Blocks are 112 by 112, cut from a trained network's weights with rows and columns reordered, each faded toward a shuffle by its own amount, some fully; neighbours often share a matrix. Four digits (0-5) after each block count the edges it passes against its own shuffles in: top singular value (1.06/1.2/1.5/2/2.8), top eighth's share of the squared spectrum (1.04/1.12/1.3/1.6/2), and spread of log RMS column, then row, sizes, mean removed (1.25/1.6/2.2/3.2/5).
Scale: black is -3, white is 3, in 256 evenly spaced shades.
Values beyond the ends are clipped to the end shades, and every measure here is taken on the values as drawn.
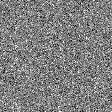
2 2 1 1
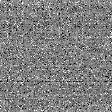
2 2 2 1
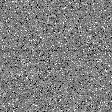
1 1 0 0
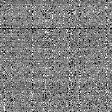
3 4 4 2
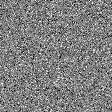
0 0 0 0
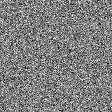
1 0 0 0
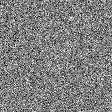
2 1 0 0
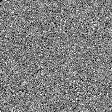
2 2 1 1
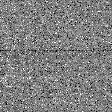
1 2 1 1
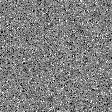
0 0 0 0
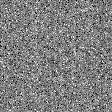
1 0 0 0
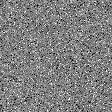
0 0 0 0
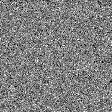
2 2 0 1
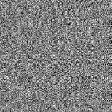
4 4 2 2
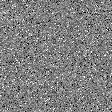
0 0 0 0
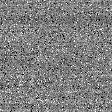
2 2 2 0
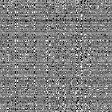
4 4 4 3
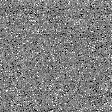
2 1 1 1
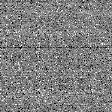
2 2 2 1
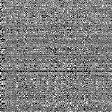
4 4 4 3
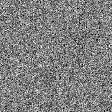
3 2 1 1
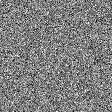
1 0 0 0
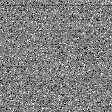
2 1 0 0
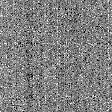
3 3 0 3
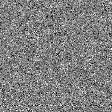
2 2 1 1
